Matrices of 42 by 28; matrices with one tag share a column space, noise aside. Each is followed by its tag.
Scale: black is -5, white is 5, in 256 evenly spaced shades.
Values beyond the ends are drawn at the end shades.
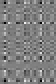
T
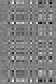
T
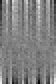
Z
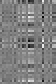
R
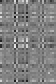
R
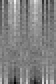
Z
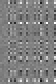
T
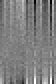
Z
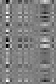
R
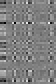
T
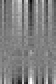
Z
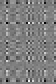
T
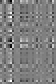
R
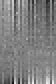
Z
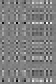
T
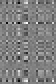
T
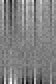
Z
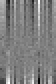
Z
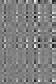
R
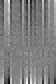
Z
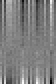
Z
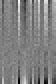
Z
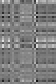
R
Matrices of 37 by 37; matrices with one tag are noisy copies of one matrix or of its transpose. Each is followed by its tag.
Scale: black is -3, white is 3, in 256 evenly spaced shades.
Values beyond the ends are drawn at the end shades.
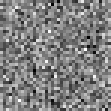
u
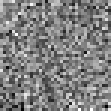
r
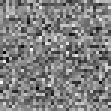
u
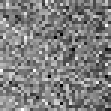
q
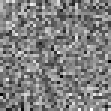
r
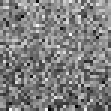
q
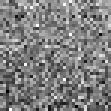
q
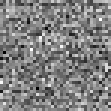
u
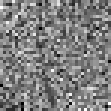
r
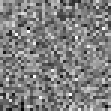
r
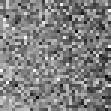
q
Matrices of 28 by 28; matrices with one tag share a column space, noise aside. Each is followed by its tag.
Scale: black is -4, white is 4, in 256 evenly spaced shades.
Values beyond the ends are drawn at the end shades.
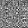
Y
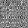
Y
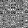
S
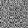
Y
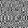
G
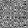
Y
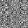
S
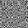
Y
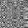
Y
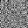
S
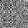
S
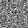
S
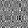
G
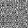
S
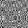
G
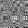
G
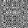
S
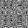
S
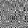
G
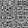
Y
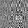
G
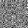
S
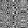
S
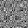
G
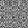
Y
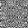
Y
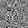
G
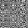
S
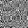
G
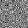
S
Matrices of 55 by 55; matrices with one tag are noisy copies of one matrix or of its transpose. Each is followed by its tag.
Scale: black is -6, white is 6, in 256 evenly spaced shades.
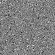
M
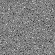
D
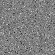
D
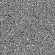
M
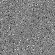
M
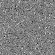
M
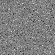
D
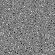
D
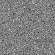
D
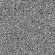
M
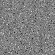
D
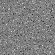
D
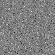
D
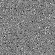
M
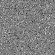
M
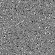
M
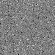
M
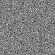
D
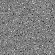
D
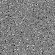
M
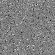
M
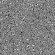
M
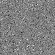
M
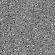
M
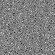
D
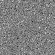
M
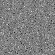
D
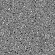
D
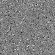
M
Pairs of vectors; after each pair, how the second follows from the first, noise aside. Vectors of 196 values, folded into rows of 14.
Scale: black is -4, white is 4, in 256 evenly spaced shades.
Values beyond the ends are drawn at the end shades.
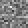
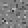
partly zeroed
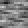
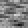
wrapped around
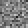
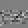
partly zeroed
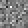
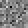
negated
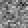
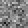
reversed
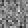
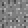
partly zeroed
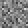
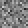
negated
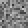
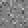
partly zeroed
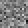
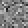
wrapped around
